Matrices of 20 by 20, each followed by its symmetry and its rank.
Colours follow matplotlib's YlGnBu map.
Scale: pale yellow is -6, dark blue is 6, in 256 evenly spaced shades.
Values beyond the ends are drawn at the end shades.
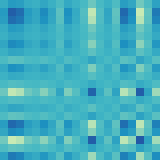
symmetric, rank one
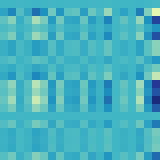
neither, rank one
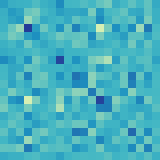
symmetric, rank three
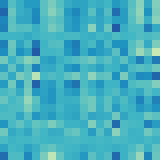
neither, rank three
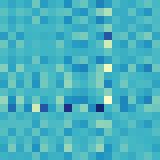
antisymmetric, rank two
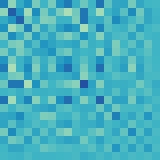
symmetric, rank three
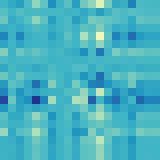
antisymmetric, rank two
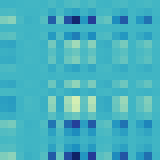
neither, rank one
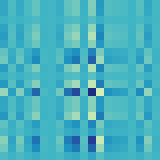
neither, rank one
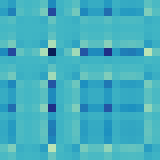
symmetric, rank one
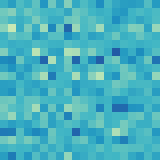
neither, rank three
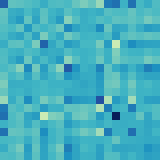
symmetric, rank three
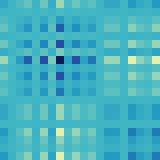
symmetric, rank one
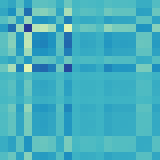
symmetric, rank one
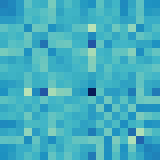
symmetric, rank three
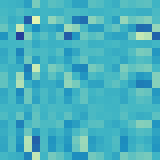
antisymmetric, rank two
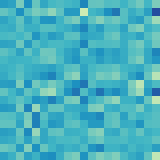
neither, rank three
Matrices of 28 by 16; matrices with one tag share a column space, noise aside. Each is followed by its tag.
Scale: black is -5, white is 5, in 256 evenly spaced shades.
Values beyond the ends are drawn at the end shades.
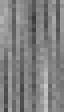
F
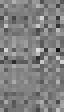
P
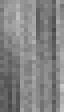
F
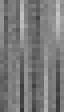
F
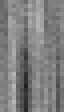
F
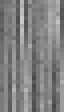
F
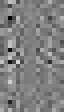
P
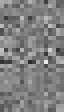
P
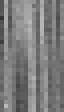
F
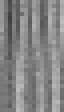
F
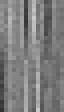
F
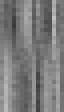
F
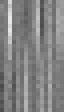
F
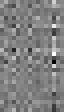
P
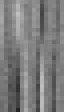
F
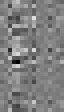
P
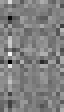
P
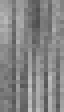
F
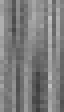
F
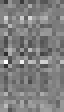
P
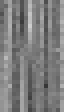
F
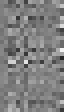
P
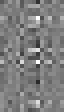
P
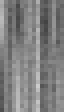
F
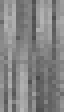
F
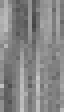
F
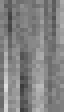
F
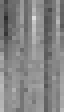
F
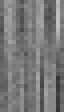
F
